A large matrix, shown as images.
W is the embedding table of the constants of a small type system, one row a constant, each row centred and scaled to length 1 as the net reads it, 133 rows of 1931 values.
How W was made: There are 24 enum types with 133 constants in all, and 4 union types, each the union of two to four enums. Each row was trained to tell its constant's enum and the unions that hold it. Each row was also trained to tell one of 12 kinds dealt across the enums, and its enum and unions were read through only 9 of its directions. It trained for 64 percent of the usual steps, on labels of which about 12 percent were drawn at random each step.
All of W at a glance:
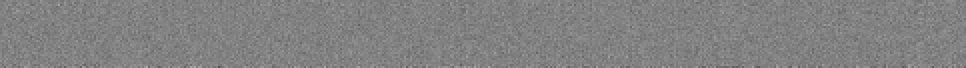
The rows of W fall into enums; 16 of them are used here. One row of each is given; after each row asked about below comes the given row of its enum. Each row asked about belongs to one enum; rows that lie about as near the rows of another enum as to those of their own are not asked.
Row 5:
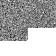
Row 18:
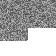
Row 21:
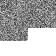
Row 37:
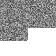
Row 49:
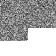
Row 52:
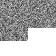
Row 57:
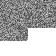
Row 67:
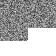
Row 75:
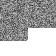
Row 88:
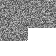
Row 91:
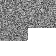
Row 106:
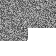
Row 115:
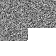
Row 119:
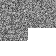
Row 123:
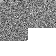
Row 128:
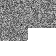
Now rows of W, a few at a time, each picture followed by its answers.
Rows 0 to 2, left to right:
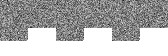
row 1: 88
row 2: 67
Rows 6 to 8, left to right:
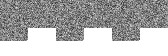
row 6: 49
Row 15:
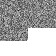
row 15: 106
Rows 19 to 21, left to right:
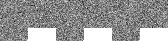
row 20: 18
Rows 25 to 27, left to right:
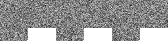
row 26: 37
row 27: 52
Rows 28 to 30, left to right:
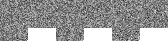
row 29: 49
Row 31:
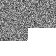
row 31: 88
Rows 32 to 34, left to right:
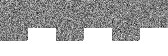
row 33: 123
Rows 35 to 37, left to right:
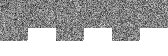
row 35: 21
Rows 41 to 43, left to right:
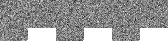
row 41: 21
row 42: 88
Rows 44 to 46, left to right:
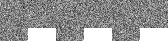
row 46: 106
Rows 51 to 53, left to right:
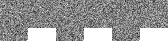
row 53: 106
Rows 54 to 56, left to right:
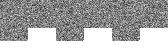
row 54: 18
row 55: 115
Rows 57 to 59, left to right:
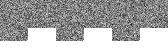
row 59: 106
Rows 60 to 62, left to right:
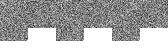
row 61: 18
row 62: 21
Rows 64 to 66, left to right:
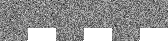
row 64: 115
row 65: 88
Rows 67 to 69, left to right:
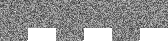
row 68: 18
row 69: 91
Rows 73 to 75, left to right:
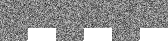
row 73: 5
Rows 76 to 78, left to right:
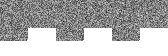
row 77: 18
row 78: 106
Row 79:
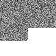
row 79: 49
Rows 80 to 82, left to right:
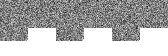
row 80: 49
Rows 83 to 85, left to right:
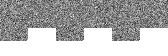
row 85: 52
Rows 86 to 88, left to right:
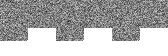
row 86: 37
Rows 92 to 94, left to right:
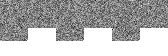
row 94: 5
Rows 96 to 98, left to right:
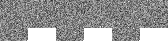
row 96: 115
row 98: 88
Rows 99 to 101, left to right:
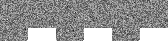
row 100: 128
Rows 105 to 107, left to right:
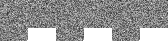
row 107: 91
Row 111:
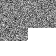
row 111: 5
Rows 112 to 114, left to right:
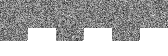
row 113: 21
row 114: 128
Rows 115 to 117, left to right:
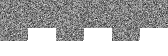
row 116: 21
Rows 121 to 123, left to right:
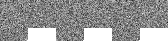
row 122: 115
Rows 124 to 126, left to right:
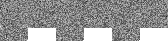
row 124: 75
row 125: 49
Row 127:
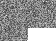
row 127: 128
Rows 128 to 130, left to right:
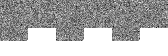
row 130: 5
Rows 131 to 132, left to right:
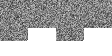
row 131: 115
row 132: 52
